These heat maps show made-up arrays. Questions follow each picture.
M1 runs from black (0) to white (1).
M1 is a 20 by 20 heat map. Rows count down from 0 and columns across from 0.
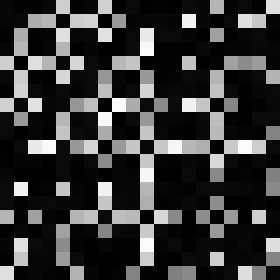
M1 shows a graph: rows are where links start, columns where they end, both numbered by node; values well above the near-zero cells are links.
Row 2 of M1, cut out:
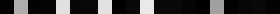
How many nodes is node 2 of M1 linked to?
5
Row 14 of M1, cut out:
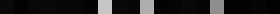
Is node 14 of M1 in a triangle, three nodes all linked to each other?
no
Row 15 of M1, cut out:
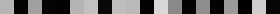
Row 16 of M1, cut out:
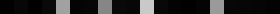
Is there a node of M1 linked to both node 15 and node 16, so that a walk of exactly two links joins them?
no
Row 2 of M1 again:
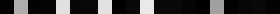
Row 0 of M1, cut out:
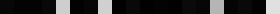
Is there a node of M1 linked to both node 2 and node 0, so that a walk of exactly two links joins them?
yes
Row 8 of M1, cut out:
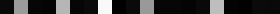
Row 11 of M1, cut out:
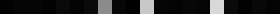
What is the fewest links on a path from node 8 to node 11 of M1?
2
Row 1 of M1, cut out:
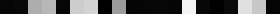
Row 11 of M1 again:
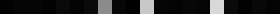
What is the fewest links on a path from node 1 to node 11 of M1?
3
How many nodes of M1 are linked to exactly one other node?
0
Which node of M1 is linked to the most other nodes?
node 10
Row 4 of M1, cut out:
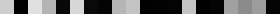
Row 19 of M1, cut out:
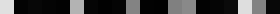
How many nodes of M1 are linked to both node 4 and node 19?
6
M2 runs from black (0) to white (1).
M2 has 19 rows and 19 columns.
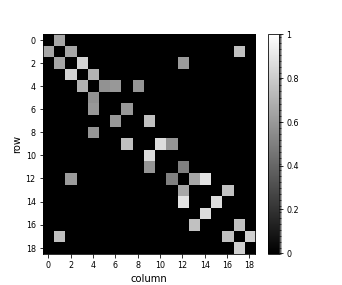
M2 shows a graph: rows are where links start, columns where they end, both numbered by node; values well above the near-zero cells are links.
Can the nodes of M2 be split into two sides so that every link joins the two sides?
yes
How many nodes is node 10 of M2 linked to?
1
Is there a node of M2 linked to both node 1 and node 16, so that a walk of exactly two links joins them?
yes
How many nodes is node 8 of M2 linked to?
1
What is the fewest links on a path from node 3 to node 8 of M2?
2
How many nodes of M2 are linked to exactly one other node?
6
